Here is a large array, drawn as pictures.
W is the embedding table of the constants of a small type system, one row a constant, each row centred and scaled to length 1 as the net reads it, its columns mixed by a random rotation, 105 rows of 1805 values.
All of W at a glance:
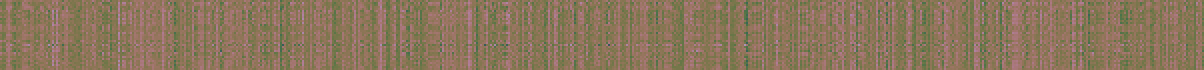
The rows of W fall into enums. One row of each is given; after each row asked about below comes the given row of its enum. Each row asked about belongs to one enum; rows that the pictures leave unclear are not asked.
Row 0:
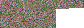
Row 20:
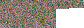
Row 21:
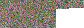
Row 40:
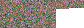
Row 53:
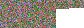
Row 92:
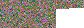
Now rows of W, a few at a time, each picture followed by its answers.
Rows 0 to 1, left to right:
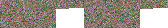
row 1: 92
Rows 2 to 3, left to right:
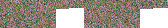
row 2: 40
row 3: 20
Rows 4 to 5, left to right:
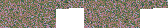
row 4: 21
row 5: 20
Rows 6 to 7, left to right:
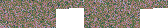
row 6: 20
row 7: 40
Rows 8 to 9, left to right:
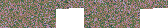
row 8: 21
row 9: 40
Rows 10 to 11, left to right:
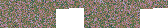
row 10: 53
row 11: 40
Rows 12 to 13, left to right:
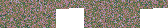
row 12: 40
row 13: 53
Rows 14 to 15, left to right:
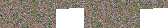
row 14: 92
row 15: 53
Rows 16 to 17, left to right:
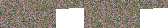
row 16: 0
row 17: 53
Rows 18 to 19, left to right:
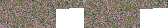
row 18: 20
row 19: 0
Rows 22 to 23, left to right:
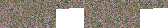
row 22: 21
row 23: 53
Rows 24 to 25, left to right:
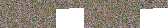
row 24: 53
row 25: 21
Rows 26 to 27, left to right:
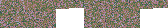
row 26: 0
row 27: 53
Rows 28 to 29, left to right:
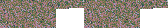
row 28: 20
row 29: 20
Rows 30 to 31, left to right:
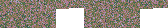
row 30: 40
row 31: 53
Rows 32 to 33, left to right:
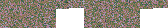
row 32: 21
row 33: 53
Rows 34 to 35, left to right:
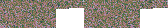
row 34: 20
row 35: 21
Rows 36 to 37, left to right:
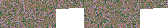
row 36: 0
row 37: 92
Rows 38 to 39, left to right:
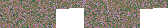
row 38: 92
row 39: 0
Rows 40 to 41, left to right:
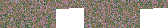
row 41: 53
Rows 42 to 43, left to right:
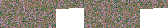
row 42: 0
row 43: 53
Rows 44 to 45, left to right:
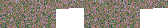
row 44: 40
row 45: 40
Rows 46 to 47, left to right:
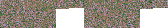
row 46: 0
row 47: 21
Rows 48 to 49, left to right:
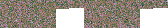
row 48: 53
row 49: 20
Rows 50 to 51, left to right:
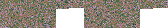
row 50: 21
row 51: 92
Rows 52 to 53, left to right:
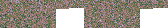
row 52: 40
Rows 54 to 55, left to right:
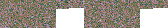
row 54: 21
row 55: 53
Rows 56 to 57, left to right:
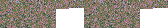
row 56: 40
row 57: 40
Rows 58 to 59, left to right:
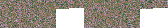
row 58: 53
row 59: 21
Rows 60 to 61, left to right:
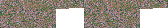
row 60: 0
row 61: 0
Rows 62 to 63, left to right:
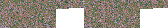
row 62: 21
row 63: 53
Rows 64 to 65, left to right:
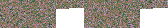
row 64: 92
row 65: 21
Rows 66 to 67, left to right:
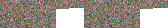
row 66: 40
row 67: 40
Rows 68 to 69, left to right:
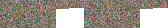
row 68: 40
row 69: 0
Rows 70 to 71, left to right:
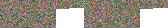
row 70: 92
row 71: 53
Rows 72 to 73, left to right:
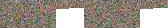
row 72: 40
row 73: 92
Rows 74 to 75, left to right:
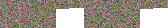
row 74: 53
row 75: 92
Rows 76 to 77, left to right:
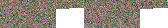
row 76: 92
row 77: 20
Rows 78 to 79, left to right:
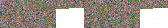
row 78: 0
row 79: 40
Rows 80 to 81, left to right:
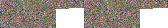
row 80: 0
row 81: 0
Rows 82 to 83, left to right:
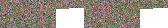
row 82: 40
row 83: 53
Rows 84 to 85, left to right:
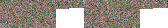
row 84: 20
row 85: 0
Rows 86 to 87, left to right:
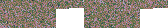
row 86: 20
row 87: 40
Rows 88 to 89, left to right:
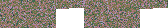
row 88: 92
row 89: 0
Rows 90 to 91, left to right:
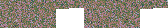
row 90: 53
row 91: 20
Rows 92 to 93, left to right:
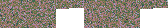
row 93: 20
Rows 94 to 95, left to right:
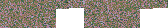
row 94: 21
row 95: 0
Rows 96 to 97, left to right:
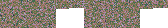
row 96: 92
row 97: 53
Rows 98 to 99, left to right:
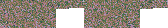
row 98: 20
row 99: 21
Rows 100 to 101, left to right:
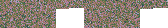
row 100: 40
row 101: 20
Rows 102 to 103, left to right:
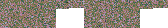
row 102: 21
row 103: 53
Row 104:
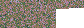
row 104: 40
